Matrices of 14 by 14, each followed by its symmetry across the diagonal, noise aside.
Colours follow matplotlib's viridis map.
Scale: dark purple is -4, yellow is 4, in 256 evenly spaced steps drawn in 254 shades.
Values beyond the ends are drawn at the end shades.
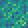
symmetric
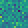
neither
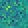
symmetric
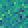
neither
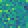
neither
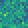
neither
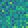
symmetric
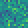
neither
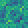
symmetric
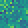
symmetric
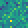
neither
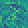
neither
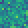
symmetric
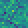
neither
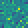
symmetric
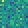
neither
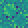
symmetric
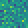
neither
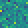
neither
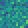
symmetric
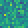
neither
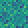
symmetric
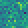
neither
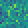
neither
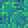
symmetric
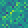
symmetric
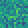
symmetric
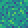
symmetric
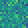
neither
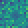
symmetric
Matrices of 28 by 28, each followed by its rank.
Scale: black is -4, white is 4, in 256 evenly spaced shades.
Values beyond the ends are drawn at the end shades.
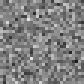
full rank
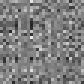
five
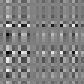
one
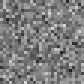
full rank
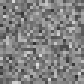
full rank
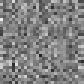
five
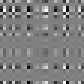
one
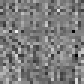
five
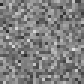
full rank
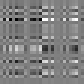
one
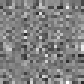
five
